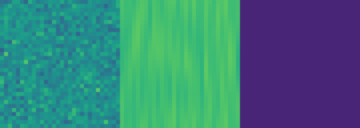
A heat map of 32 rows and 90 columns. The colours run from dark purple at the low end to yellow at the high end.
It is made of 1 by 3 panels. Panel 1,1: middling, fine-grained. Panel 1,2: high, streaked downward, faint in contrast. Panel 1,3: very low, flat.
